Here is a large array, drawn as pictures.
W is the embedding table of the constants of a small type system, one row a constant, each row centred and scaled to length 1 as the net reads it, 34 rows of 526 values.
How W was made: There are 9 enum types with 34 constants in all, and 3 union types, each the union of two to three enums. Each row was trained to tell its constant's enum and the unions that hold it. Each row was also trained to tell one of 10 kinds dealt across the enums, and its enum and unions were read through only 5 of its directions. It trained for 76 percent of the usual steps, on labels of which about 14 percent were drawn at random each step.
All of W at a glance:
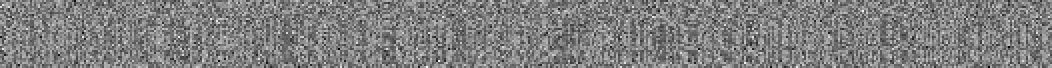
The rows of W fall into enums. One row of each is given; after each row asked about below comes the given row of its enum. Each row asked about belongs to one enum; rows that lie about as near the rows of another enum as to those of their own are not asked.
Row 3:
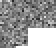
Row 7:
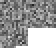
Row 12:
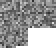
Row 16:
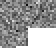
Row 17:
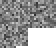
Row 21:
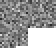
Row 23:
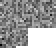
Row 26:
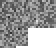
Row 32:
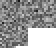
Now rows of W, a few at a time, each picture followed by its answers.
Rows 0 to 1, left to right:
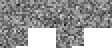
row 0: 12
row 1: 17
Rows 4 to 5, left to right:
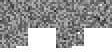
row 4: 16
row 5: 32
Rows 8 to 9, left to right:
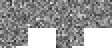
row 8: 32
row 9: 23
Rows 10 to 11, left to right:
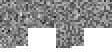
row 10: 12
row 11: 7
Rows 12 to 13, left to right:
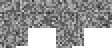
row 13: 16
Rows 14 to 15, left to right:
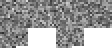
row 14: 23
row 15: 12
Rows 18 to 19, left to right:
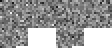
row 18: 23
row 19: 17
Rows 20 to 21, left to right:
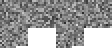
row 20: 17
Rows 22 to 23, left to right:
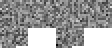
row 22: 12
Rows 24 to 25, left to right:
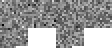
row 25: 16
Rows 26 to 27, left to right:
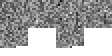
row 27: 16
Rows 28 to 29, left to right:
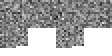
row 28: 23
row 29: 17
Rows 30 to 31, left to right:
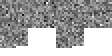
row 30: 17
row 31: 23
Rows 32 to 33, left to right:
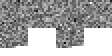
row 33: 32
